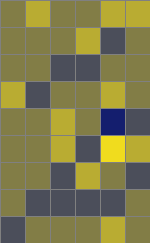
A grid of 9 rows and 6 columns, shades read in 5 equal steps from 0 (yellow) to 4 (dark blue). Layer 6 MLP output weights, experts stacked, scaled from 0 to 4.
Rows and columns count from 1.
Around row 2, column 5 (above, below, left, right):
1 2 1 2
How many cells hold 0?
1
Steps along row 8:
up same same same down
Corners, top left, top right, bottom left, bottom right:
2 1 3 2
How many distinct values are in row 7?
3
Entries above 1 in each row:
3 5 6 4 5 3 5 6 5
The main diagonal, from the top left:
2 2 3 2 4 1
